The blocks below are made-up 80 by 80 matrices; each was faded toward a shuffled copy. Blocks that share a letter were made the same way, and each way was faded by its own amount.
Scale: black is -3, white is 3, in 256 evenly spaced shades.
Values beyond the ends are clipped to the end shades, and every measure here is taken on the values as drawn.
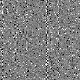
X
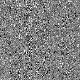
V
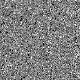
V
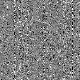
V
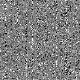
V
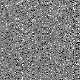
X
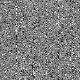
V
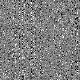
V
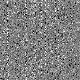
V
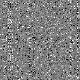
X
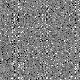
X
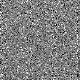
V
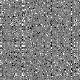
X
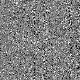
V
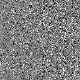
V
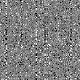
X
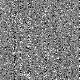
V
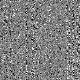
V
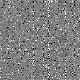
X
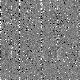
X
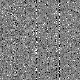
V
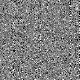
V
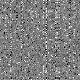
X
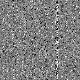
V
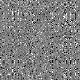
X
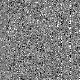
V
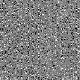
X
